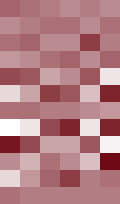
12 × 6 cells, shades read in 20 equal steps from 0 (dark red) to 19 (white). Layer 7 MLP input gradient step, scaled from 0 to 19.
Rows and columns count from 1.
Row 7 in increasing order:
8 8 9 9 10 11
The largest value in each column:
19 17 12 12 17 18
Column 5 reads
9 10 4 10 6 14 10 17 6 14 9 9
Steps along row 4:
down down down up down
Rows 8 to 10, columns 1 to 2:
19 17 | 1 5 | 10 13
